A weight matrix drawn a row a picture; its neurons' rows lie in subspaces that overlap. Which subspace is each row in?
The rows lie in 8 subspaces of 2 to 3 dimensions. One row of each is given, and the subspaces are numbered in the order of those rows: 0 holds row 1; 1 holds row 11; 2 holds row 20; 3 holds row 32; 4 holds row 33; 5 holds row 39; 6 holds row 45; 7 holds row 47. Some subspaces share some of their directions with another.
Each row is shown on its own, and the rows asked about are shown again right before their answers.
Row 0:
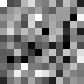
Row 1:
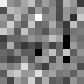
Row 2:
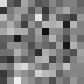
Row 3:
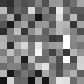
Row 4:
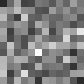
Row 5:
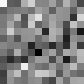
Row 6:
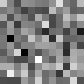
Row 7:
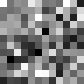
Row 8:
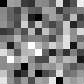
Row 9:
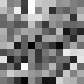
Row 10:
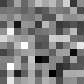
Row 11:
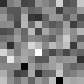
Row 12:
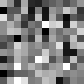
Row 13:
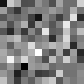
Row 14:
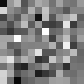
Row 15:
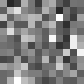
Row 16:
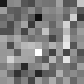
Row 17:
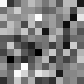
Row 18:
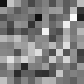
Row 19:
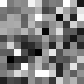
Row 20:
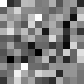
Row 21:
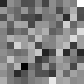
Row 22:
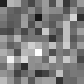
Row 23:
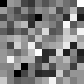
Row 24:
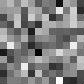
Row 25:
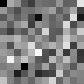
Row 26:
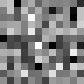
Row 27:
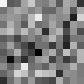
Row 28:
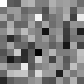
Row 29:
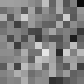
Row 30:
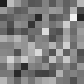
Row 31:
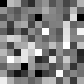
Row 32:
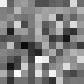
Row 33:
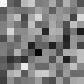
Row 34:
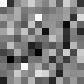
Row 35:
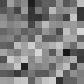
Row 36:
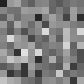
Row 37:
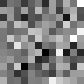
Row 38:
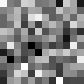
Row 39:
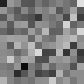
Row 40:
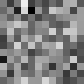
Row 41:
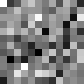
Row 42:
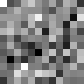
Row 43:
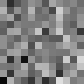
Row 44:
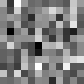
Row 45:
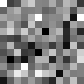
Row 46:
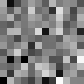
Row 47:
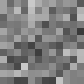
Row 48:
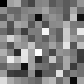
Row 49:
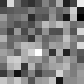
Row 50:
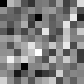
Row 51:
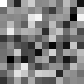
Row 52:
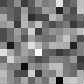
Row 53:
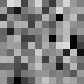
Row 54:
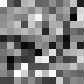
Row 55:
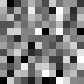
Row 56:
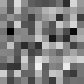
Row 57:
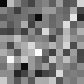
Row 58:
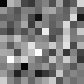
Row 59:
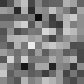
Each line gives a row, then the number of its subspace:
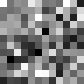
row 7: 2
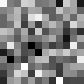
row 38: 1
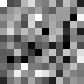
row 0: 4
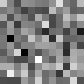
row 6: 6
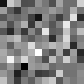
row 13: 2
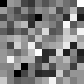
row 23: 5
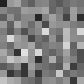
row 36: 6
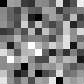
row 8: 1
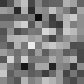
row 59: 7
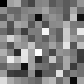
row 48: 6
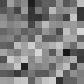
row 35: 7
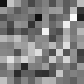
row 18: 1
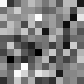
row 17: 4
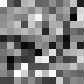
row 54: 3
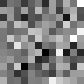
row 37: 5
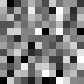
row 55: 0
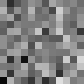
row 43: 0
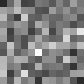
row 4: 4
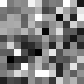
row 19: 2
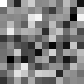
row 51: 3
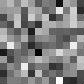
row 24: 1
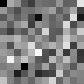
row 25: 5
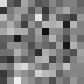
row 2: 7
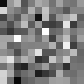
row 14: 7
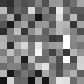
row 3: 0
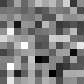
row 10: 3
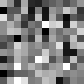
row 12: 7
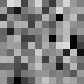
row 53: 2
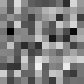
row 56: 3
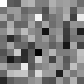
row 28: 6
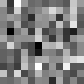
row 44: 3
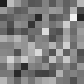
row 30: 1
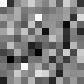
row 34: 3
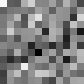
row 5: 4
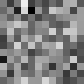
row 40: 7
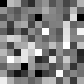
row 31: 6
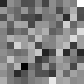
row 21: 5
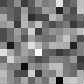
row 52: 1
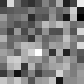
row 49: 7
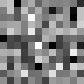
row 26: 3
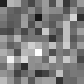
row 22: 5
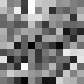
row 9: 7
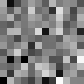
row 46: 0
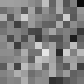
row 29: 5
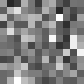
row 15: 2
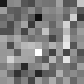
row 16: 0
